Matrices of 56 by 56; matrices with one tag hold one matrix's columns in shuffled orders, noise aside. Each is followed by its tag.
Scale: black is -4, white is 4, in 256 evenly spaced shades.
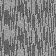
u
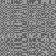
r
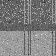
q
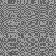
r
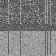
q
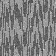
u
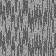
u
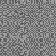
r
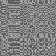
r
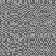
r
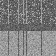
q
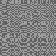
r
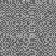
r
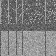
q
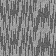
u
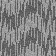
u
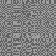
r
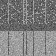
q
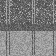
q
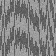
u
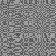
r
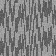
u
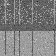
q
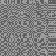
r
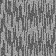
u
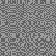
r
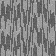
u
